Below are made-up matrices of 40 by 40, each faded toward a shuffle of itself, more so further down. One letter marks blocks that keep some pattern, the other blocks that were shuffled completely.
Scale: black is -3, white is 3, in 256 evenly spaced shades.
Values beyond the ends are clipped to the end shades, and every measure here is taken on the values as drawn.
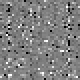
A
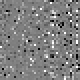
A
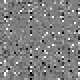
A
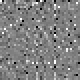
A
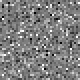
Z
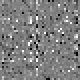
A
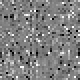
A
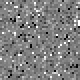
Z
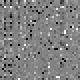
A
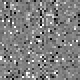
A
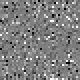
A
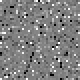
Z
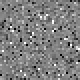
Z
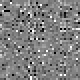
A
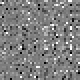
A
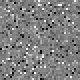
Z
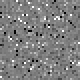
Z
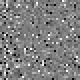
A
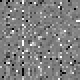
A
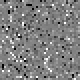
Z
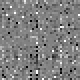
A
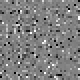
A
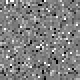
Z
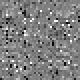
A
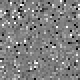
Z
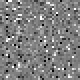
A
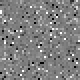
Z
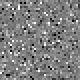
Z
